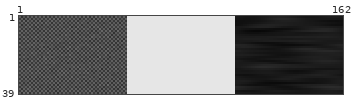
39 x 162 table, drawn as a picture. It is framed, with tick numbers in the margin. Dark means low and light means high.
It is made of 1 by 3 panels. Panel 1,1: low, checkered. Panel 1,2: very high, flat. Panel 1,3: very low, streaked across, faint in contrast.
